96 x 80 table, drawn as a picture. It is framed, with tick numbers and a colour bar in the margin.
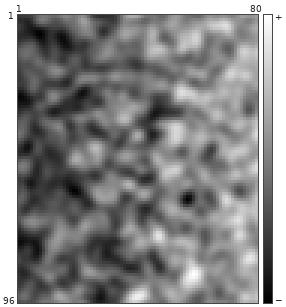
Grain: blotchy. Stripes: none. Slope: up to the right.
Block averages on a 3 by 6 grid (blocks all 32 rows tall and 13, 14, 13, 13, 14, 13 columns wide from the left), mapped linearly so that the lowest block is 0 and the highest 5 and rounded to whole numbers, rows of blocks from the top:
0 1 2 3 4 5
0 1 3 3 3 5
1 2 1 3 4 5
